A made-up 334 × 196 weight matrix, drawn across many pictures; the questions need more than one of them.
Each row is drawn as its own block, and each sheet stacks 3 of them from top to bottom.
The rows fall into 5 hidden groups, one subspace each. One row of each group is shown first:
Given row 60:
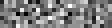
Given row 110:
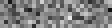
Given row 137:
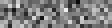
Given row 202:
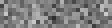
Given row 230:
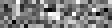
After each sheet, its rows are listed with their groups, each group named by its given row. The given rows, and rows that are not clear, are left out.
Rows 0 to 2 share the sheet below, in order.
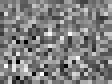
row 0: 202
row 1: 60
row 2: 137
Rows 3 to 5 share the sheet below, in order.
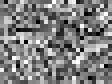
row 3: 60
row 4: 230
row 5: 202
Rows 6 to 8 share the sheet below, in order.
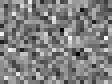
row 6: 202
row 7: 202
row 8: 230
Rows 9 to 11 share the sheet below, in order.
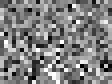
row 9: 110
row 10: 202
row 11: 202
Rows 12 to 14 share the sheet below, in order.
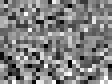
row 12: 60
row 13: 202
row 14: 110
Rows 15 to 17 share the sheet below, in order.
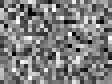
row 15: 137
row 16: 110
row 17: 202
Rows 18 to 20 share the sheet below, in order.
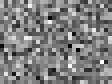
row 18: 60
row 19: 110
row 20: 60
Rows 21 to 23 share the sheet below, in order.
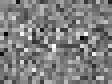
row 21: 110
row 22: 202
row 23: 137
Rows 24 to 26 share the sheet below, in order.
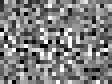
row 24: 60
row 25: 202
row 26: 60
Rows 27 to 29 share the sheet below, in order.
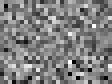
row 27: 202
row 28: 60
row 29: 110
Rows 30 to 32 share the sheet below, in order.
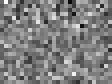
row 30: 60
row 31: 202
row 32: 202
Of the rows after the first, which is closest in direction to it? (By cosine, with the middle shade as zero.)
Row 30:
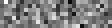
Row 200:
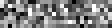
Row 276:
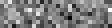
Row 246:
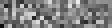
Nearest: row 276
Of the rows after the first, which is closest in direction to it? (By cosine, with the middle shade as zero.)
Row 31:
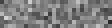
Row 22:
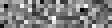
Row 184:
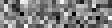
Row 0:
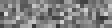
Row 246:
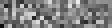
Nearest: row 22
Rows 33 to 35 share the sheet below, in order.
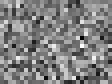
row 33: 137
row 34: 202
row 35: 230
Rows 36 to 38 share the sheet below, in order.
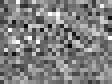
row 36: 230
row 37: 110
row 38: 137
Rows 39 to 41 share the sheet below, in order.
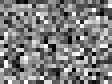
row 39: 230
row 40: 202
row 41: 230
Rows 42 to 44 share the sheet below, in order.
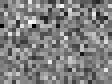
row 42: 202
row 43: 137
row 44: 60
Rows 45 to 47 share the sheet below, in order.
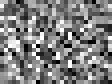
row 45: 110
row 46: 110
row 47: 110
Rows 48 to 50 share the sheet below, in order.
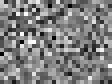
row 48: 60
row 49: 137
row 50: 110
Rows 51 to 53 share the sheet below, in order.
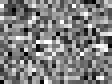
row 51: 110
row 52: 230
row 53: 137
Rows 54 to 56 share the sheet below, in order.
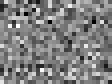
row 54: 60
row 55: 137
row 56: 230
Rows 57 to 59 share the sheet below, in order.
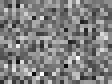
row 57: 137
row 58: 230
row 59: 137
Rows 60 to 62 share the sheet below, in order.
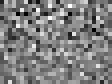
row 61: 110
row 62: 60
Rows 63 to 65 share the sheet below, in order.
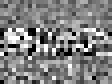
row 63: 60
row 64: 110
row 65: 202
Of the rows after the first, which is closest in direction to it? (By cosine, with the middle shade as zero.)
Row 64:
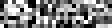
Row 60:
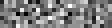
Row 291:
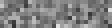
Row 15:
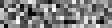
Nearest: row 60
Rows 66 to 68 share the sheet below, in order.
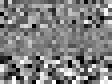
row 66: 202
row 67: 137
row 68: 110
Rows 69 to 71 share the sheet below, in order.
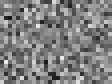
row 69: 60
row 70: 137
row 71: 202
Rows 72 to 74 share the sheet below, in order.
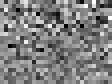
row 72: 230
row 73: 60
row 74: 230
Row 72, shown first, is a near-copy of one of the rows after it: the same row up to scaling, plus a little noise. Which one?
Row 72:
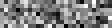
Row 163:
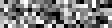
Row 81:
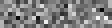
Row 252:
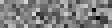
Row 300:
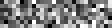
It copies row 163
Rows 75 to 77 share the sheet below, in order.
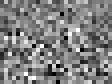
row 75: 60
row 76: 137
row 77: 202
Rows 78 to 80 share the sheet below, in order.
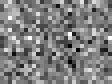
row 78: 110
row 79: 110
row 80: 60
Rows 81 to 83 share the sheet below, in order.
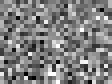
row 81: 230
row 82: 230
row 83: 202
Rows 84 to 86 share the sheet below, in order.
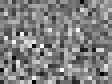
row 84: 202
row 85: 137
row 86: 202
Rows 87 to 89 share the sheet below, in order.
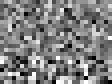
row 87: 60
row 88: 110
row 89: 110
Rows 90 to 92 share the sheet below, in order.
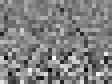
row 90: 202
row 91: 110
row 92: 60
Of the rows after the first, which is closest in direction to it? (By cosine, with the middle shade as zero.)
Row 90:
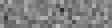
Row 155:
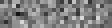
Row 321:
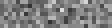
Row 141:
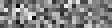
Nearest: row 155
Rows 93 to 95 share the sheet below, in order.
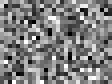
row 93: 202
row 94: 60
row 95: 60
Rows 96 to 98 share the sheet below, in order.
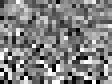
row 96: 110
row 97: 137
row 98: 202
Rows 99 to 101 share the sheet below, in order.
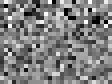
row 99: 60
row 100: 110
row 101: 60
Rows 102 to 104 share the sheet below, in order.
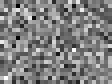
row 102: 137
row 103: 202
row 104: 60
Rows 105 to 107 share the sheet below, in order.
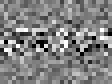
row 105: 202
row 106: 230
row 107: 110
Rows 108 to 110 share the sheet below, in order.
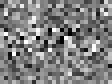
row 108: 202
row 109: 60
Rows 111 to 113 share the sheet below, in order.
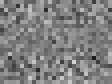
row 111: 137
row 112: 137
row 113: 110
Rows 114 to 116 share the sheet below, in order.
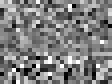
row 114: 110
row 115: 110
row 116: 60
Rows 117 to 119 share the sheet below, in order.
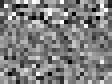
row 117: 230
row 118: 137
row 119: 60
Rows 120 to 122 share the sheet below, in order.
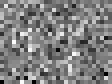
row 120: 137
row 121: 202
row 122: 202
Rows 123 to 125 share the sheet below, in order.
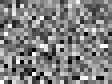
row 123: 137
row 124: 202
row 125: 137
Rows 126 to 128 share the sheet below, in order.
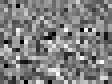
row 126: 137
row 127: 230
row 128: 230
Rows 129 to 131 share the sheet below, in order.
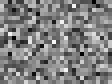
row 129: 110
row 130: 137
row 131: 230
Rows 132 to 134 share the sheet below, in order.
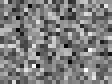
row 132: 60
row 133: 110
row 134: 60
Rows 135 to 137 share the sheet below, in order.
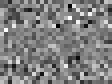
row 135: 110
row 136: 202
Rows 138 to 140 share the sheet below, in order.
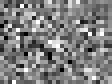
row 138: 137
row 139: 230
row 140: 60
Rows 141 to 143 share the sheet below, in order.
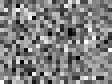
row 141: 137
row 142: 60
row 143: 137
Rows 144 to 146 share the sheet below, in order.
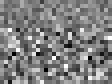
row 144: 202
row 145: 110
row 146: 60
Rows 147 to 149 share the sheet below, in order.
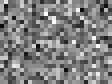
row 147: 202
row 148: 230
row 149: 230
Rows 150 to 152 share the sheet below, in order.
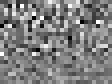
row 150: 137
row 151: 202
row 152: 60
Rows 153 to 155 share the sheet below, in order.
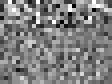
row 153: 110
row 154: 137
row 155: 60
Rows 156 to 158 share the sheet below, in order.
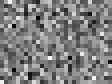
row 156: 60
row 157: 230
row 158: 202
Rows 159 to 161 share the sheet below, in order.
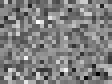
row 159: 60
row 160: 137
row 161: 230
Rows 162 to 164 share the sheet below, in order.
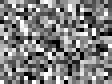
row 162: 60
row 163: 230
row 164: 202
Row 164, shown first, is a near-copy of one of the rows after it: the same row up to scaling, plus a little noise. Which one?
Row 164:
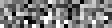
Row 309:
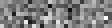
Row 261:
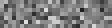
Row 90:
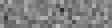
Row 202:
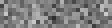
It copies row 309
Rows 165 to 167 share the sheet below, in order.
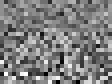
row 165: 60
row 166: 137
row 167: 202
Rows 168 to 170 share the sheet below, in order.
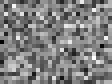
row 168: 230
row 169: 202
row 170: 110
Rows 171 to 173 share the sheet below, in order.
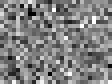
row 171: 137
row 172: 137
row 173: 110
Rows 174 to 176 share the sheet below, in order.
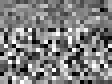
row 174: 230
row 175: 202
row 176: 137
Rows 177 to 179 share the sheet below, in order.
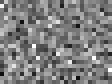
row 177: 202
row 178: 110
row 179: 110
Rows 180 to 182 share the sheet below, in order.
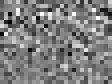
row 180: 230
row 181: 110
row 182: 60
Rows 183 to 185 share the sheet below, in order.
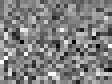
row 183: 230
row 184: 230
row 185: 202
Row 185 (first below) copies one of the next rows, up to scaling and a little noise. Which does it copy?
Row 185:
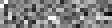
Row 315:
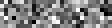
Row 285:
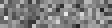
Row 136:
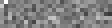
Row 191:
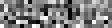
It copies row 136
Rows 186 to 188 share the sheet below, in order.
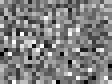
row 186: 202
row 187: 137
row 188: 110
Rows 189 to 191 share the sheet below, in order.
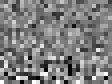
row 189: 230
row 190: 137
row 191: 202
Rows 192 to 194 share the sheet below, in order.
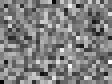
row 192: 60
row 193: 110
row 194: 202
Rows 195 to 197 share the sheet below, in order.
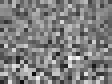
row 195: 60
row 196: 202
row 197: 137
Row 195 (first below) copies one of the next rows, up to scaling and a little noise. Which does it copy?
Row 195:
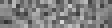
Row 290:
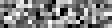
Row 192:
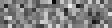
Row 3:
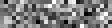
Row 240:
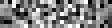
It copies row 240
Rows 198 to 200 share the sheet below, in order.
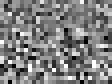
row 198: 230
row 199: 202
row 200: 137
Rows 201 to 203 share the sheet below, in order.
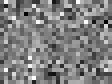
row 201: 60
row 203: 202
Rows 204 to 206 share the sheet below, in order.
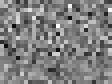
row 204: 110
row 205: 202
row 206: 230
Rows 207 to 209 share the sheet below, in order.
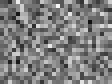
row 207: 110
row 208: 60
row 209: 137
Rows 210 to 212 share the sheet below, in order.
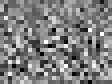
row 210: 202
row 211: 60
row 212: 137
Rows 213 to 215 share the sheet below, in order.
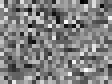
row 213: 230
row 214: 137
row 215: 110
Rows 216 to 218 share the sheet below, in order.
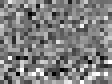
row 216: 137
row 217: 202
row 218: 230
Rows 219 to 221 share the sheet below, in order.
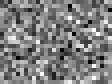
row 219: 110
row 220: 110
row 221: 230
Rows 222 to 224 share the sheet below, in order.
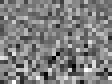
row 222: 202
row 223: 110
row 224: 60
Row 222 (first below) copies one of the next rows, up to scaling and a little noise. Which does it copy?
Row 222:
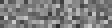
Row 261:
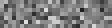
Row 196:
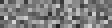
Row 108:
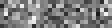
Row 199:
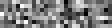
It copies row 196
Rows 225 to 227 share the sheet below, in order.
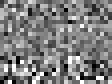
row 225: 137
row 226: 60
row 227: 137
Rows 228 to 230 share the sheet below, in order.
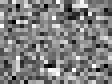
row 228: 202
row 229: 230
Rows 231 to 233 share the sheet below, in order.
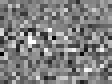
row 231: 137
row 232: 137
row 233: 60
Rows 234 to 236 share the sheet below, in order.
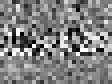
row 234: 202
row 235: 137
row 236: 110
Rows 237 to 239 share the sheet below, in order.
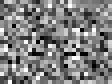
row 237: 60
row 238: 230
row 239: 137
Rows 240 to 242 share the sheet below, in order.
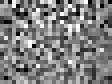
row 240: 60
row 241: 137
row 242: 60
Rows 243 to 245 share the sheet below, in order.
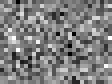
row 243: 230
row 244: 110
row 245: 202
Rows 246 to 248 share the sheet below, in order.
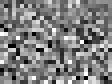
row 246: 137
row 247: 60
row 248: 110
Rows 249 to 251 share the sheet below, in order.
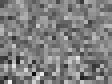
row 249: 110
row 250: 137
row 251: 137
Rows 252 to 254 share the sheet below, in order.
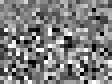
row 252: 230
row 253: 60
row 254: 60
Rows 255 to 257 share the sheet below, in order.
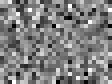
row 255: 110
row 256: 110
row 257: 110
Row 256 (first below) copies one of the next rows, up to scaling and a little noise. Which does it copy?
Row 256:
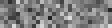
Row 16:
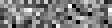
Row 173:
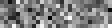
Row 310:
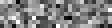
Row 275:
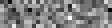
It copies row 173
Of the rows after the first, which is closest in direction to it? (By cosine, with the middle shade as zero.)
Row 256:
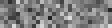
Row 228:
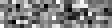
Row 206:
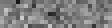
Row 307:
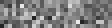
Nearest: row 307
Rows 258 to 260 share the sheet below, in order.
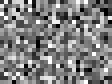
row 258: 202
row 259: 230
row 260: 60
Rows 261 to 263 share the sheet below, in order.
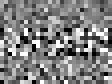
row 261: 202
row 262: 110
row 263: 202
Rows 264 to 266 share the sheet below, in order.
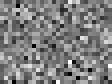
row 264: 137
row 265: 202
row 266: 110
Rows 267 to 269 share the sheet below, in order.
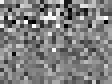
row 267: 202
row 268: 60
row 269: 202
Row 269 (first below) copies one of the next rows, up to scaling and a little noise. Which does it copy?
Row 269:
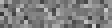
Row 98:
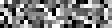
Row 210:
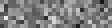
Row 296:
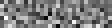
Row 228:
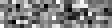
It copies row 98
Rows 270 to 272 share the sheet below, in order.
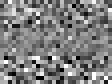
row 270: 110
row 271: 230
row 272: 60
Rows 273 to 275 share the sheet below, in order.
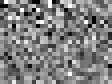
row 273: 60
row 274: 60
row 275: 110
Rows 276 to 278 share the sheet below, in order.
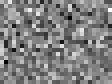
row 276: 110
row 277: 202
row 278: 202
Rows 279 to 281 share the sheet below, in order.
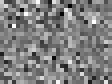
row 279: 60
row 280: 202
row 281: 60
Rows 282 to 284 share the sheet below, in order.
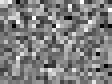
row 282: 110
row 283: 137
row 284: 230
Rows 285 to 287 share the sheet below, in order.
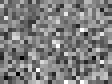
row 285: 202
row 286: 230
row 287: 230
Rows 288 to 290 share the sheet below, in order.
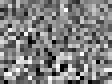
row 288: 137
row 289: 137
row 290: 60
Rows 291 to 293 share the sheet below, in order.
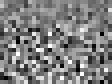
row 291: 110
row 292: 60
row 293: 60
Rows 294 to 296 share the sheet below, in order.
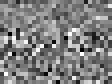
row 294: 230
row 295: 137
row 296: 202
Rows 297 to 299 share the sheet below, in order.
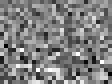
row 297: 137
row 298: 202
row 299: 230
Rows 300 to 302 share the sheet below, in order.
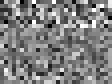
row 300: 230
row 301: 202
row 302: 202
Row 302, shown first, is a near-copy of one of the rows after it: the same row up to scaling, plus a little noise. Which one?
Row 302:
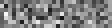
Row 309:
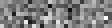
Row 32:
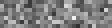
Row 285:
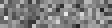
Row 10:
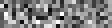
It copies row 10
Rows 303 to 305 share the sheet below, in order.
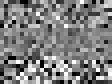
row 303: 230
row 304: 137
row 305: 137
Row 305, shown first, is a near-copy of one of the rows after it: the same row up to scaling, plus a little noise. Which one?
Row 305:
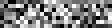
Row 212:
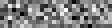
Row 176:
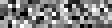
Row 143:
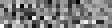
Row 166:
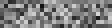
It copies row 166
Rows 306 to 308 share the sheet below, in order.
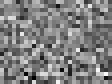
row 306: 110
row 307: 137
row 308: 202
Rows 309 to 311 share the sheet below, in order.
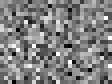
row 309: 202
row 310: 110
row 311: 110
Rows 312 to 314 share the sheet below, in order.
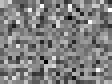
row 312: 110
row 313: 230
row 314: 230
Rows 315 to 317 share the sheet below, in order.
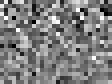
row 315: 202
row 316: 110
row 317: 110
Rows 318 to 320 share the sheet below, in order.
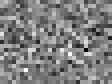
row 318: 110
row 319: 110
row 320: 60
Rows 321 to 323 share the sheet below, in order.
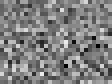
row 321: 60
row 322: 230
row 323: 137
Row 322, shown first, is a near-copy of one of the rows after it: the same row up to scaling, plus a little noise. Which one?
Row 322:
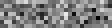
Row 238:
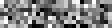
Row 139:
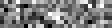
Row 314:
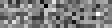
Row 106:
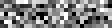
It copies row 106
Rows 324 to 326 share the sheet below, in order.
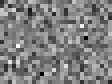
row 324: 137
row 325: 202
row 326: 137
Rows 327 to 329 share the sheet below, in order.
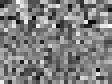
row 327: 110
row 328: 60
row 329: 137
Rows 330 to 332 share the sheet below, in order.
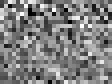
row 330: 137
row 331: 60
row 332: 230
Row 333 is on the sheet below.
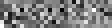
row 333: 230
